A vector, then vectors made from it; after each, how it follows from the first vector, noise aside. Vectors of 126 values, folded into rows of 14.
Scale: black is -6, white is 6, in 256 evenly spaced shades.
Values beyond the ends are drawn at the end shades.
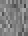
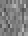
negated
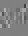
partly zeroed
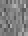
negated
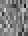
scaled up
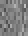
negated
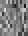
scaled up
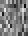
scaled up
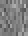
negated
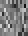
scaled up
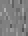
partly zeroed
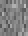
negated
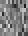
scaled up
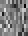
scaled up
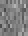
negated
